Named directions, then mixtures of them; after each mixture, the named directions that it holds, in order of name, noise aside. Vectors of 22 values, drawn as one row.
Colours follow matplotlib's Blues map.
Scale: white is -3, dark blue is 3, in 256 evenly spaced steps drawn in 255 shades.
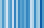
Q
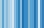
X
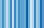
Q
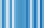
Q, X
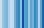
X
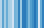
X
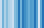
X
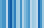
Q, X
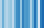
Q, X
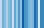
Q, X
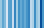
Q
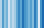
X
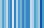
Q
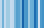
X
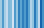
Q, X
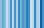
Q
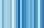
X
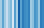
Q, X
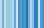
Q, X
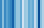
X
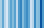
Q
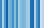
Q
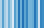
Q, X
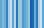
Q, X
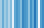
X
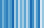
Q, X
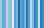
Q, X
